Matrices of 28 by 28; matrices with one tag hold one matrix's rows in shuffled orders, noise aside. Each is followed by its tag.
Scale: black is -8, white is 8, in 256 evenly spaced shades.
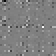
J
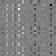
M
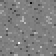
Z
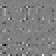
J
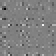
J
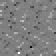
Z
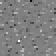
Z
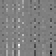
M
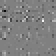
J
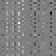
M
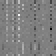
M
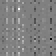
M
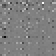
J
